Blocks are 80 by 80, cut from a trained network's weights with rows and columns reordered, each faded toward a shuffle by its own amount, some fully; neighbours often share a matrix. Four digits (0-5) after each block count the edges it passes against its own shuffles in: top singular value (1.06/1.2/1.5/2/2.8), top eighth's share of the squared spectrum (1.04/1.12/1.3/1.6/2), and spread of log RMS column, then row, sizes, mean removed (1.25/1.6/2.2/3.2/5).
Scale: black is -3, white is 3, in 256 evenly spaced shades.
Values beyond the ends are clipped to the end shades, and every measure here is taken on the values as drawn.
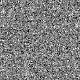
2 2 1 0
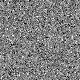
0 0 0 0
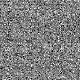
2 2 2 1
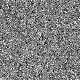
0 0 0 0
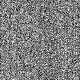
1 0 0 0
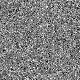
0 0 0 0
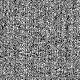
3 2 0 1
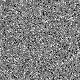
0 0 0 0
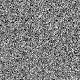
2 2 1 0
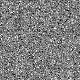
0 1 1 0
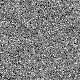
0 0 0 0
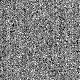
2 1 0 0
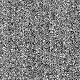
1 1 0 0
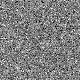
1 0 0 0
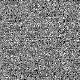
1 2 2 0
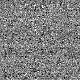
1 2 2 0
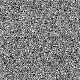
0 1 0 0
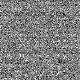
2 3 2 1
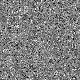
0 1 1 0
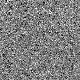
1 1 1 0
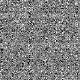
2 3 3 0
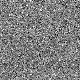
1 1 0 0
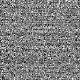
2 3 3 1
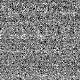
2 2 2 1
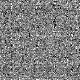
2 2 2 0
